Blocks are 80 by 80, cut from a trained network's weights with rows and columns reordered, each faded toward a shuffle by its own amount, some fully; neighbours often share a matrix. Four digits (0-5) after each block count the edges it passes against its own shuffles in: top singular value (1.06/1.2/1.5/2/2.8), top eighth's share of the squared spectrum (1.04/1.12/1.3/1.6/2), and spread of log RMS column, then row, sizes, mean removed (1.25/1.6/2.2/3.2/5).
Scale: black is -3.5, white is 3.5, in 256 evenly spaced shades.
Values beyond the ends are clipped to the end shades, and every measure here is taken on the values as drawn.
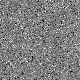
0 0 0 0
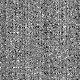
3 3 0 2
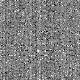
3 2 0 2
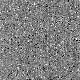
1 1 0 0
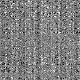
4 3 1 3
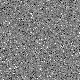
0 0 0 0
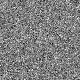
0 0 0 0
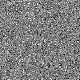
2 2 0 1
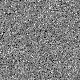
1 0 0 0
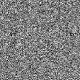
3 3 1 2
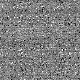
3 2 2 0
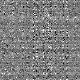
3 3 3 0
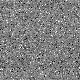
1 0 0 0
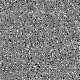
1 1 0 0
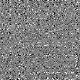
3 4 2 3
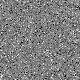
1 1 0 0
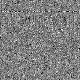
3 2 0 1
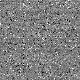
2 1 1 0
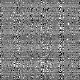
4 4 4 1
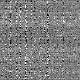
3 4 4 0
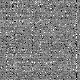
2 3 2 0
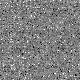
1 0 0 0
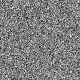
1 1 0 0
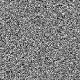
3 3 1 1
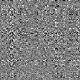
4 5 3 3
